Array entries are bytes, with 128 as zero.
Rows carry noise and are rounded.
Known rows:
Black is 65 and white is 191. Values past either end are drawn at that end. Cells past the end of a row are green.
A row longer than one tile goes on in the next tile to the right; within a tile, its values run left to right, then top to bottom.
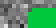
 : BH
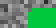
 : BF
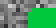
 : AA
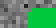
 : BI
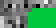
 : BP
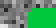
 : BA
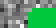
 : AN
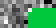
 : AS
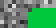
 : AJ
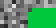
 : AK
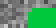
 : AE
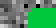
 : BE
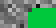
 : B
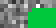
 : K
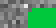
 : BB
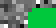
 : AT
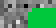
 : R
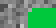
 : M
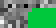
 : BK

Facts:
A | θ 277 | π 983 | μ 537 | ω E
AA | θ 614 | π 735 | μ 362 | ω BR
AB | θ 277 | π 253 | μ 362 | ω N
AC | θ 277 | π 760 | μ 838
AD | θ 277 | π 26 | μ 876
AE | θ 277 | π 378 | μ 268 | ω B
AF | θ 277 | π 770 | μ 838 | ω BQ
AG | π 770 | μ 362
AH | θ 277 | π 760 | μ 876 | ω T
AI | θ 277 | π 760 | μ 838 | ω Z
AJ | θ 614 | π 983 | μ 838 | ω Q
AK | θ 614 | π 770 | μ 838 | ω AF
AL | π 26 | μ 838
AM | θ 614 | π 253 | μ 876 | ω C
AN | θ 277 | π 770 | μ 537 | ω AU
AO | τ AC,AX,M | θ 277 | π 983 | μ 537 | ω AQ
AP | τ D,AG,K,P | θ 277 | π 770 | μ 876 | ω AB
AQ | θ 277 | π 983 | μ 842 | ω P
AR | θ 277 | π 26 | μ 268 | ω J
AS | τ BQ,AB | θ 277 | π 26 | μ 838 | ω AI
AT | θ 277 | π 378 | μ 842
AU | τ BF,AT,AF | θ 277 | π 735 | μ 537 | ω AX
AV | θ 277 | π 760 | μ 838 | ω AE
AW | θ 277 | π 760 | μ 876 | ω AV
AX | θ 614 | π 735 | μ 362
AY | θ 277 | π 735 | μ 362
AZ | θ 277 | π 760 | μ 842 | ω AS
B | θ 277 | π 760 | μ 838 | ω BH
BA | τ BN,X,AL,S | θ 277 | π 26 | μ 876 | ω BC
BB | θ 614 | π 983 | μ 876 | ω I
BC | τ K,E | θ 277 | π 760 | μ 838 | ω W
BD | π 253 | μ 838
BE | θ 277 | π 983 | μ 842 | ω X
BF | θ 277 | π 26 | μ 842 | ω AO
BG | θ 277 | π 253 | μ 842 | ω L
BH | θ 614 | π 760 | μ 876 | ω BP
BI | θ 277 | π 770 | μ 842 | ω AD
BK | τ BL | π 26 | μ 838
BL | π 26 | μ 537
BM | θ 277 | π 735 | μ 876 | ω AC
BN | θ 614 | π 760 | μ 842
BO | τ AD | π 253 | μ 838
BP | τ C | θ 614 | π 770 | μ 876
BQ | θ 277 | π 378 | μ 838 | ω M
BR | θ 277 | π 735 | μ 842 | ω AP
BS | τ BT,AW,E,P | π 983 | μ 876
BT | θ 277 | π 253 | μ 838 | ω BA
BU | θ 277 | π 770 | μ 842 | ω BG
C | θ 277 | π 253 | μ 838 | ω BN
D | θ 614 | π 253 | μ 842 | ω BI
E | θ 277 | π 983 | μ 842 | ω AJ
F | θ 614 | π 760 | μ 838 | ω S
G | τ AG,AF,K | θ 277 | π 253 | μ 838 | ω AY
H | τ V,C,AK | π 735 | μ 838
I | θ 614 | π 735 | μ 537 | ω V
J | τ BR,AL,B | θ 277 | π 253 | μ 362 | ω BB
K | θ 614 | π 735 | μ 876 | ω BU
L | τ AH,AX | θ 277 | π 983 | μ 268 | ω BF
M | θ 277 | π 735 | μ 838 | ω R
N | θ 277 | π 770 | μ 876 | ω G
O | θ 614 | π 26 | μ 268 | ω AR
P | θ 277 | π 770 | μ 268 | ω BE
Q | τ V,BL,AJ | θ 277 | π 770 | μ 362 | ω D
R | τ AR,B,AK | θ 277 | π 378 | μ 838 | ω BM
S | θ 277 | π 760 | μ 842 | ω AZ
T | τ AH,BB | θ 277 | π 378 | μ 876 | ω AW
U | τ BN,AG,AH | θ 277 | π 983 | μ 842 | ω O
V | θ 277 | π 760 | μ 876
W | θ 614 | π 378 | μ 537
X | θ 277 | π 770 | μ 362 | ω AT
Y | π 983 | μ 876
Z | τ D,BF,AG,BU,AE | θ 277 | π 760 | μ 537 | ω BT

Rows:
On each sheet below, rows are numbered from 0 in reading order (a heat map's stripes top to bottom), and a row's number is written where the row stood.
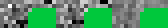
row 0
AB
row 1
BQ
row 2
BD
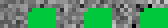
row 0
D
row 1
AZ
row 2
V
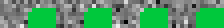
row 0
O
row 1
AM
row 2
BC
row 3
J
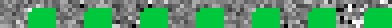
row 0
L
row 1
AR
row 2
X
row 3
AL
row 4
BS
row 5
C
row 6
BO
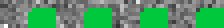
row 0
P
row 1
I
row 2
S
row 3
AG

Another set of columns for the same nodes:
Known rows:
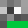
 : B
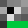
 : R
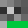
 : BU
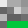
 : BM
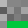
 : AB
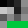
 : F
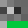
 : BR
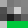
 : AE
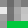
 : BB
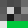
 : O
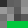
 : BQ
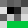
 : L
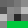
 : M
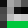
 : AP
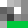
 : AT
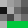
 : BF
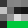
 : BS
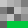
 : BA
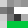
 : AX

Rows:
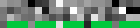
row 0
J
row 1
AK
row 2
BN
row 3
Q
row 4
K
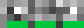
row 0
AC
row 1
AU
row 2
BP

